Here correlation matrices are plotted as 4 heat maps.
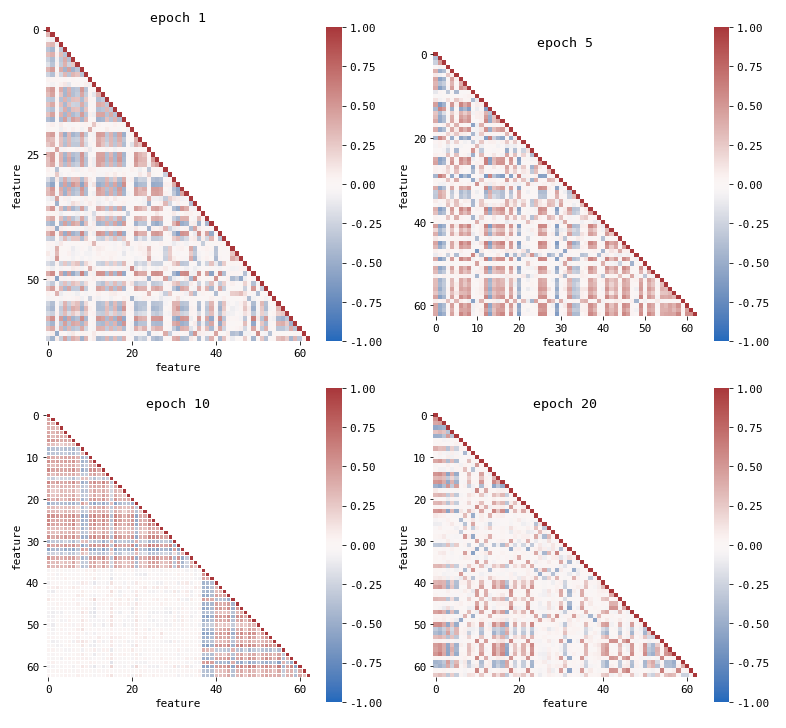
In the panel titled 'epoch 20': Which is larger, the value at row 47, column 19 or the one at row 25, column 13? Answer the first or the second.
the first
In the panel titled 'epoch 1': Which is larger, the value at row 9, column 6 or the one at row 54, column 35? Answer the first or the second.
the first
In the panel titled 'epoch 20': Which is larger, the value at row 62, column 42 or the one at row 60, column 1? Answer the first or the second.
the first
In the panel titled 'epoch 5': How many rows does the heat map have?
63
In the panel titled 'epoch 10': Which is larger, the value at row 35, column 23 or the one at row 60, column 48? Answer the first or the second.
the second
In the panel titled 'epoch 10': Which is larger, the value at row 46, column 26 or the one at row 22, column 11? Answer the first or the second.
the second
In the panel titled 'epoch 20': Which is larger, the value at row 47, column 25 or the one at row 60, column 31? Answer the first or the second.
the second
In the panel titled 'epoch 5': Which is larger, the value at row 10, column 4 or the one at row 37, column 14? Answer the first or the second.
the second
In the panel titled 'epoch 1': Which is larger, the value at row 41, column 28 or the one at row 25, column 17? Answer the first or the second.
the second
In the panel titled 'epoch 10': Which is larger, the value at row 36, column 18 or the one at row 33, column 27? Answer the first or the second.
the first
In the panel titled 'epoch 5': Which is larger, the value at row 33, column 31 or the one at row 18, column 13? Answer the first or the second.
the first
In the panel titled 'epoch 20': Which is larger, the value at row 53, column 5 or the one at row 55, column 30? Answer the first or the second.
the second
